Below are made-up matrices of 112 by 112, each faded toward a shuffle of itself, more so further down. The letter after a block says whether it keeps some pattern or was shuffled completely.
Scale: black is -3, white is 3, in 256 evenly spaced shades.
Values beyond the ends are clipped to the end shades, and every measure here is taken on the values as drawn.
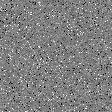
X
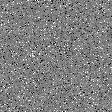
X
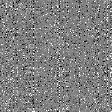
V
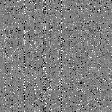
V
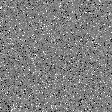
X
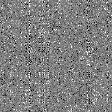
V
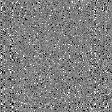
V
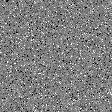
X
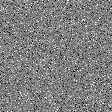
X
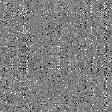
V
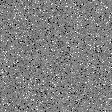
X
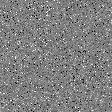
X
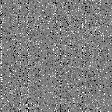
V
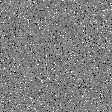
X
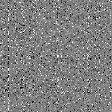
V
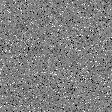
X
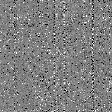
V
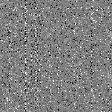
V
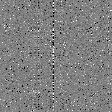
V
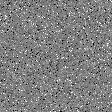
X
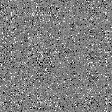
V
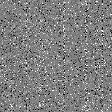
V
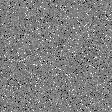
X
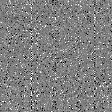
V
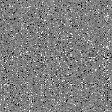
V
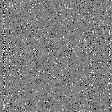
V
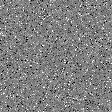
X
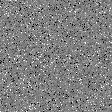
X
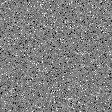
X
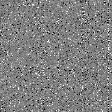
V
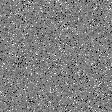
X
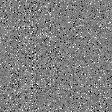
V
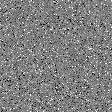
X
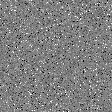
X
